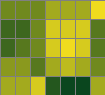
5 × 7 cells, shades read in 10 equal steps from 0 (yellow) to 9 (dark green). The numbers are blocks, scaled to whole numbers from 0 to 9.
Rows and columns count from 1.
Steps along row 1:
same same down same same down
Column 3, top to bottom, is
5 5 5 6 1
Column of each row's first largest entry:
1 1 1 3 5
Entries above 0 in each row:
6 7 6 7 7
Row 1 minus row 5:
2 2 4 -5 -6 -6 -3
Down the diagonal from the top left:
5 7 5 3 9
